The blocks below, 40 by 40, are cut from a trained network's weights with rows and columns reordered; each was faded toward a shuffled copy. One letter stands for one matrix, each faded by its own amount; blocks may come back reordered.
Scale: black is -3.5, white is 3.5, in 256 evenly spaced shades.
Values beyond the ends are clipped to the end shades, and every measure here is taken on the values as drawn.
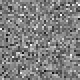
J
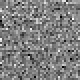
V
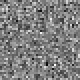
J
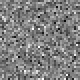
J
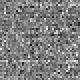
V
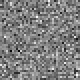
J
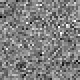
J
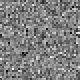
J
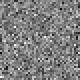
J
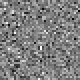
J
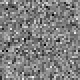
J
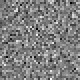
J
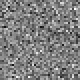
J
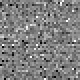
V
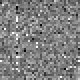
V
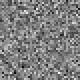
J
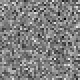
J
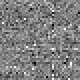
V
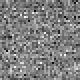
V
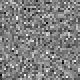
J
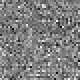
V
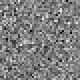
J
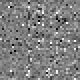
V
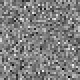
J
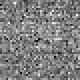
V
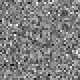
J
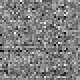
V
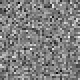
J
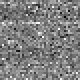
V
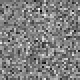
J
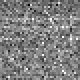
V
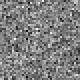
J
